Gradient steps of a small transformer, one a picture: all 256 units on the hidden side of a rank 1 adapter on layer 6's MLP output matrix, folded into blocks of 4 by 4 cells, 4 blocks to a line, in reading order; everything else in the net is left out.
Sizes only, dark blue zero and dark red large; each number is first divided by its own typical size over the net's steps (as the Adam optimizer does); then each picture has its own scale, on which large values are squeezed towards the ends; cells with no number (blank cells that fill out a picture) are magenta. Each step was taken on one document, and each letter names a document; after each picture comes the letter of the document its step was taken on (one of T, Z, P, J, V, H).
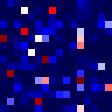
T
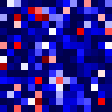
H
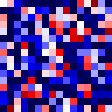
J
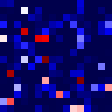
T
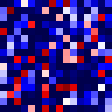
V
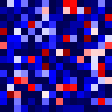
V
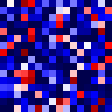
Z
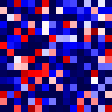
V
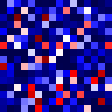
H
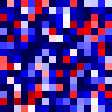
V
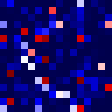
T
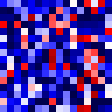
J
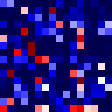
T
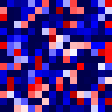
V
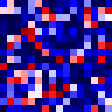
Z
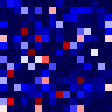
T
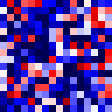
Z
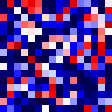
Z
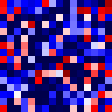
V
